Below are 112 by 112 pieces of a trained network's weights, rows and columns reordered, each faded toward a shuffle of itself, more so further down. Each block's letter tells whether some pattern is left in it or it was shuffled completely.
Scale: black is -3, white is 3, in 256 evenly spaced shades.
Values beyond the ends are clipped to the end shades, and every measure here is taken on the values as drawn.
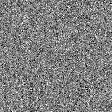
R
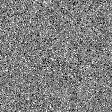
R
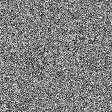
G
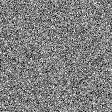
G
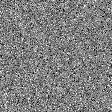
G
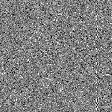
R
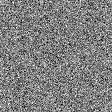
G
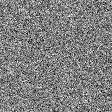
G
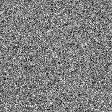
R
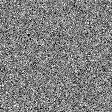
G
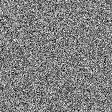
G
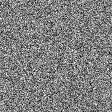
G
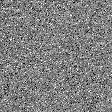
G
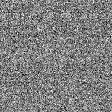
R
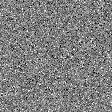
G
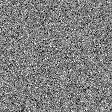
G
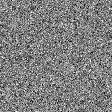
R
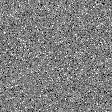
G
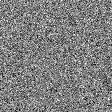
G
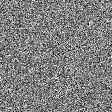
G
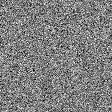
G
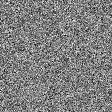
G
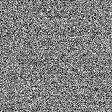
R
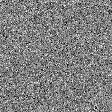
R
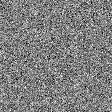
G
